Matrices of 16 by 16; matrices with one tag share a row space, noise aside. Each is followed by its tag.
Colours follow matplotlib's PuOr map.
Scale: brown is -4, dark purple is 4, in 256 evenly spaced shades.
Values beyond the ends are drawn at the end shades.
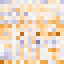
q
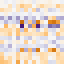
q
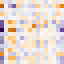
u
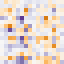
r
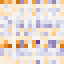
q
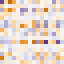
u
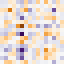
r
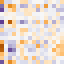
u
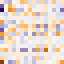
u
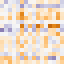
q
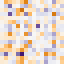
r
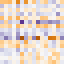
q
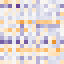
q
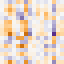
r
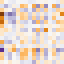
u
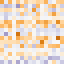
q
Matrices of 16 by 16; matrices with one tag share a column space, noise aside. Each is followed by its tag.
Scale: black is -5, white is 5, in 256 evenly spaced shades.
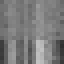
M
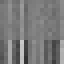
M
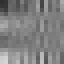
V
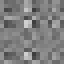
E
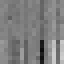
M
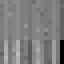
M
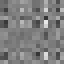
E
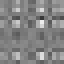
E
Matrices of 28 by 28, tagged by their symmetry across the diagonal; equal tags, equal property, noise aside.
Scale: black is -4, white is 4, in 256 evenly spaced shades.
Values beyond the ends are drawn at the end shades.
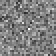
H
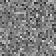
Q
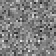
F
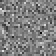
Q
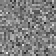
F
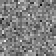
F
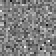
F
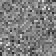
H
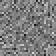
H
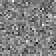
Q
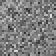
H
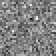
Q
